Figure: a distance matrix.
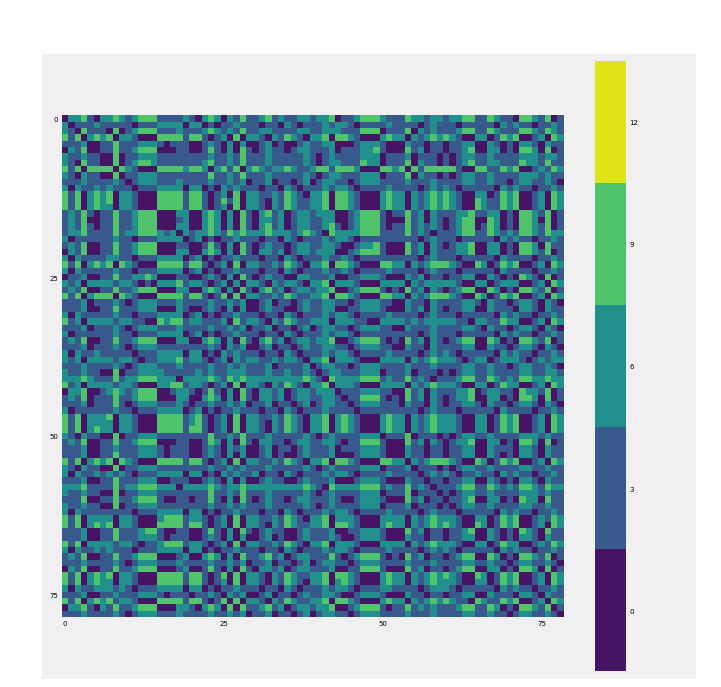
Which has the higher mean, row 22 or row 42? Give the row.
42
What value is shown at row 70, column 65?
3
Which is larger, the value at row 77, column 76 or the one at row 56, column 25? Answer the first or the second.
the first
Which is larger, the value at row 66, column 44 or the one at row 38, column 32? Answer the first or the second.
the second
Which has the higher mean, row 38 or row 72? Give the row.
72
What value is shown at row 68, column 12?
3
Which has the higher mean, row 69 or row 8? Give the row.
8
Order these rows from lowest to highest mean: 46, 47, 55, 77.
46, 55, 47, 77
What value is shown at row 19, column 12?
3
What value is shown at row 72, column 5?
9
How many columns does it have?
79
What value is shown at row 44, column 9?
3
